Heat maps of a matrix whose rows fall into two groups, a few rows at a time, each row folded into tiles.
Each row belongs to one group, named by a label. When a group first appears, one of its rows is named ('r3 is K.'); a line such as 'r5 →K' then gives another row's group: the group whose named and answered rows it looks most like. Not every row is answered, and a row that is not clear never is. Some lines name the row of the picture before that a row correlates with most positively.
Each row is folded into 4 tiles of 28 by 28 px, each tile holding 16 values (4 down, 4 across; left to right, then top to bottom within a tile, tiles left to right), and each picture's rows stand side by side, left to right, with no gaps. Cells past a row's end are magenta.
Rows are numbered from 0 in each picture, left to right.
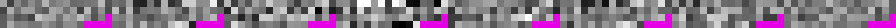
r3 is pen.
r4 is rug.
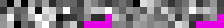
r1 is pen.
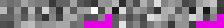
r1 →rug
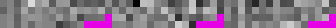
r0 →pen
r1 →pen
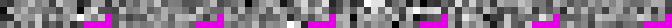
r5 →rug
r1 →rug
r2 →pen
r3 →pen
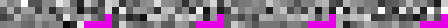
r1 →rug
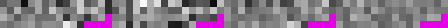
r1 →pen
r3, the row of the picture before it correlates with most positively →3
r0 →pen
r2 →pen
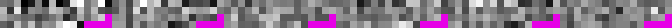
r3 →pen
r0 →pen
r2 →rug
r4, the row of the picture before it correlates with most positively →1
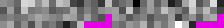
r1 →pen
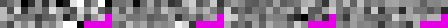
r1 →pen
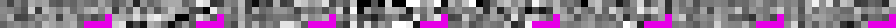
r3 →pen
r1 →rug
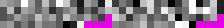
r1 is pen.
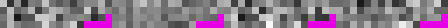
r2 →rug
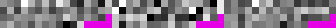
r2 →pen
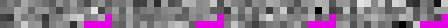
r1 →pen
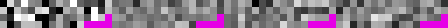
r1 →pen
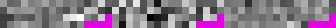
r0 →rug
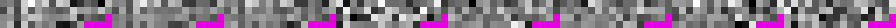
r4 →pen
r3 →rug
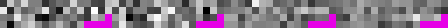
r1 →rug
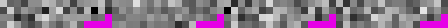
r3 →rug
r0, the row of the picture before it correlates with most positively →1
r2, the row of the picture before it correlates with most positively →1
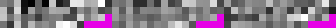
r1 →pen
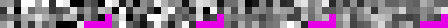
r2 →pen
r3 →rug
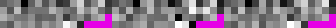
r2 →pen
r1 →pen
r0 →pen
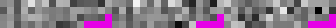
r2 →rug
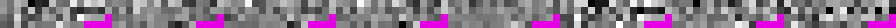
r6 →pen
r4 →pen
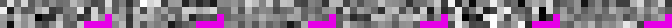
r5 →pen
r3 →rug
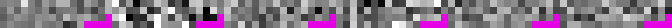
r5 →rug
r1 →rug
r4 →rug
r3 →pen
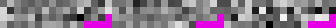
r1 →pen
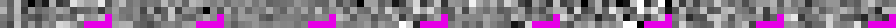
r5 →pen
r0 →pen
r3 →pen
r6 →rug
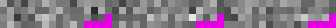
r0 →rug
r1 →rug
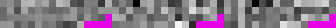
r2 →pen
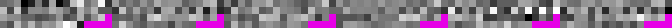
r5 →rug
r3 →rug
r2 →rug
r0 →pen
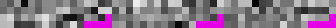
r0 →rug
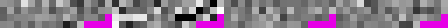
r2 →rug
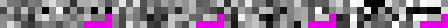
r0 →rug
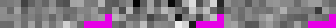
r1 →pen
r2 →rug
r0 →pen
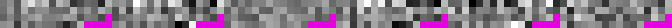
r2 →rug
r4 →pen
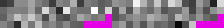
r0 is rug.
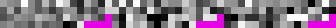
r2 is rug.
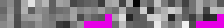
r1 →rug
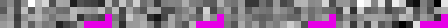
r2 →pen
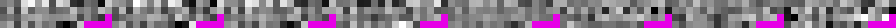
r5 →rug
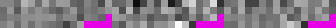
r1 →pen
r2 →pen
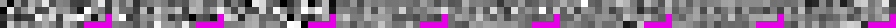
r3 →rug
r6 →rug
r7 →pen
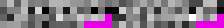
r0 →rug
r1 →rug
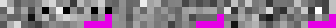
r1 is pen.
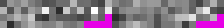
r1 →rug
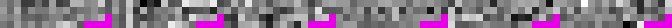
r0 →pen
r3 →rug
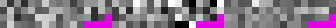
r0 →rug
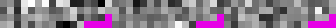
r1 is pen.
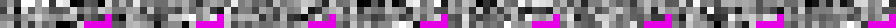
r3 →pen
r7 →pen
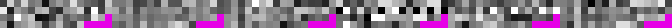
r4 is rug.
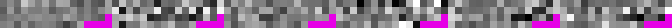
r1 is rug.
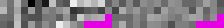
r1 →rug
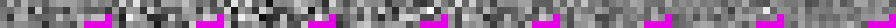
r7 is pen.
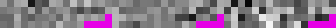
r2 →rug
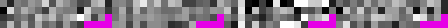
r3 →rug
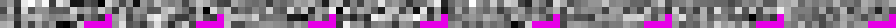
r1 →rug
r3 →rug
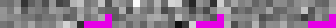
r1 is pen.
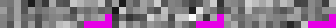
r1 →rug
